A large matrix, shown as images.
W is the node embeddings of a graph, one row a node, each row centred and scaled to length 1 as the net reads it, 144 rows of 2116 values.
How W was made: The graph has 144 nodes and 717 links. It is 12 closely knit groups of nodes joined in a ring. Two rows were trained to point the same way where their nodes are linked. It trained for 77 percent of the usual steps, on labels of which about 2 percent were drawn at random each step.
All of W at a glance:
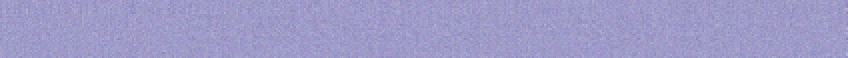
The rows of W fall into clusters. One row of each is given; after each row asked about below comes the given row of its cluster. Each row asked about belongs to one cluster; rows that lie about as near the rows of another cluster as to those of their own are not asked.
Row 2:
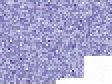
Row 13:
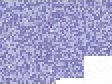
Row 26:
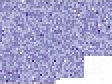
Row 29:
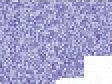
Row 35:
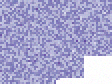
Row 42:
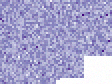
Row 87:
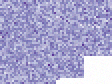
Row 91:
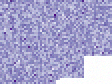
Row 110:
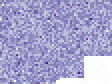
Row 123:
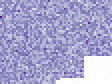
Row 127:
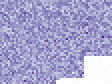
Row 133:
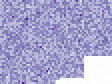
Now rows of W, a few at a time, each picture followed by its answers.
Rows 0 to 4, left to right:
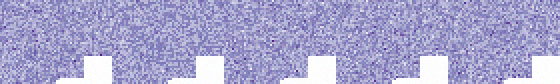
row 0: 110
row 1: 13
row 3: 123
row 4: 26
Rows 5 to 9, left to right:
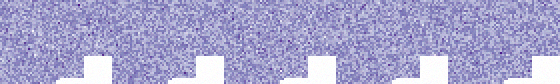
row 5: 110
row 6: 2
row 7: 2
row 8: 91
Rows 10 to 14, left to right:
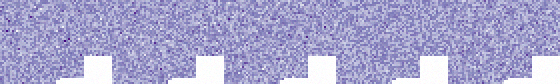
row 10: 29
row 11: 35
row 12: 26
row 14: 123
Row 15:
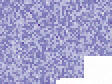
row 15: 42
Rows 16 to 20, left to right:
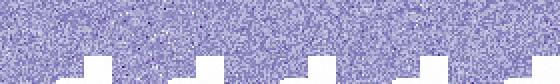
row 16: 110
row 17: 13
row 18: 123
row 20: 29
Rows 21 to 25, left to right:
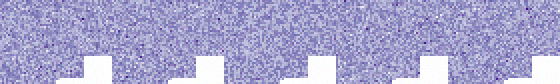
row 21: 26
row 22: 35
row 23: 29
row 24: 127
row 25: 123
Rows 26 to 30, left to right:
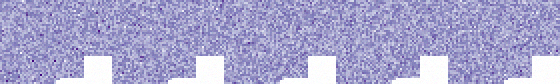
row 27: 35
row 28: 110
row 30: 2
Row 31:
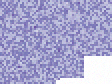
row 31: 123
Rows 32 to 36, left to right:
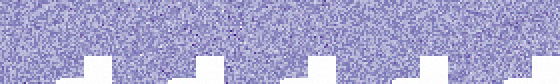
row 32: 29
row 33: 123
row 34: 29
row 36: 26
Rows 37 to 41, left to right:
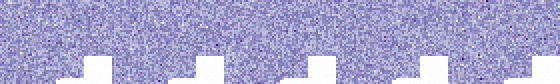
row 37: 2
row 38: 127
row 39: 110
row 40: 2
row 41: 29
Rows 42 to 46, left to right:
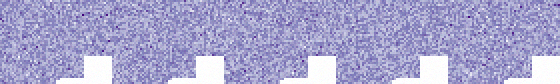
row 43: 110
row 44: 26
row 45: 91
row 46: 42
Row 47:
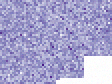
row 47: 87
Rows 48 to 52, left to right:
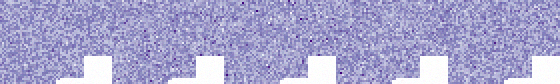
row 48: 2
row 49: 110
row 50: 133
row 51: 87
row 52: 42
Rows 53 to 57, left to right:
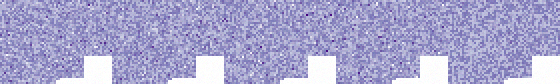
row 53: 35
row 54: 123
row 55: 42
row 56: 42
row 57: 29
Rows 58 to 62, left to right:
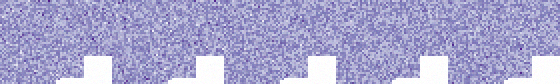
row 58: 2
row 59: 91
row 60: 2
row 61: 133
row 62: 2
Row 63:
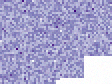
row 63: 26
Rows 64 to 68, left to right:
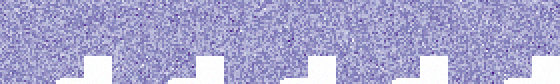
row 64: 2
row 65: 110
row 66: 29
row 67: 91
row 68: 2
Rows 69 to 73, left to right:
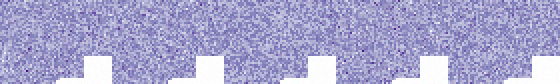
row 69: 110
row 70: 35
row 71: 87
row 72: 91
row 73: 133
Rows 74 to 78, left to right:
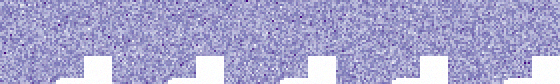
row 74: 110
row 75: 110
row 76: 110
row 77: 26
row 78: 123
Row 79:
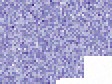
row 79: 42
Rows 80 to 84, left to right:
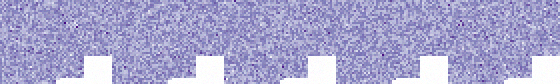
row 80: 127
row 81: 29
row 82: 87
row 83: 123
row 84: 87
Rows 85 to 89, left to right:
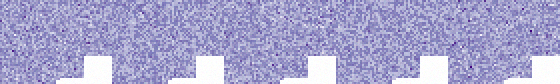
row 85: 127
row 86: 42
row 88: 127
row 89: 91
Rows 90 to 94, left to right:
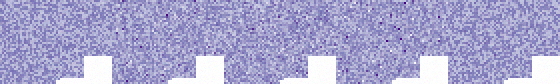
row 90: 2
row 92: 91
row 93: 133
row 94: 123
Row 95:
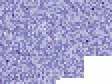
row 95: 123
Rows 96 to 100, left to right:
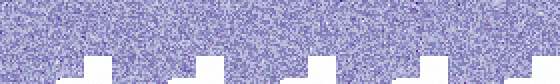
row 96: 26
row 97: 87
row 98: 35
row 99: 26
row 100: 127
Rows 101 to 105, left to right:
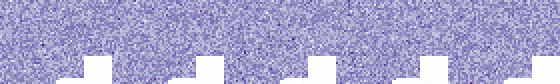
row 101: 91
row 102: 110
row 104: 123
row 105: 133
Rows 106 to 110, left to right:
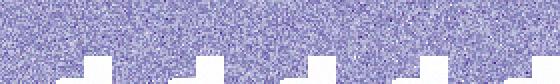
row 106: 13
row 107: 29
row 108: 42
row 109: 42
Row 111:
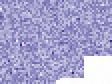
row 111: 91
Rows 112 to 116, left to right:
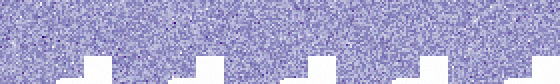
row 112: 42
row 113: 87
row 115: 13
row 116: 29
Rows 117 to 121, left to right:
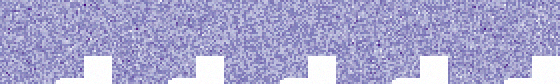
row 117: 123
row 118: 2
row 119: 91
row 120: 91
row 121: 127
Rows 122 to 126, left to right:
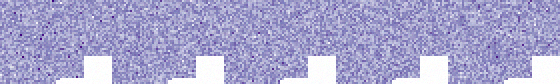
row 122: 13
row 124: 35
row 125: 35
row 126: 13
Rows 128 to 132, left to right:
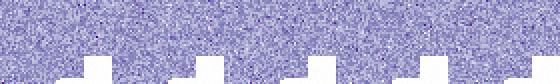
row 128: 123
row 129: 87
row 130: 29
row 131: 127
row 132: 35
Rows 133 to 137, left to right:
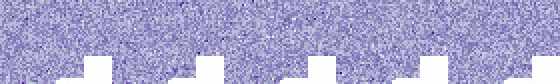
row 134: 133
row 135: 110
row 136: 87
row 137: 133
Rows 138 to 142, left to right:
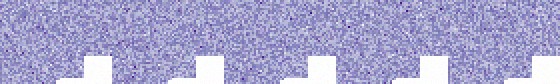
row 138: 127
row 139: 91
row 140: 2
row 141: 35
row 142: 127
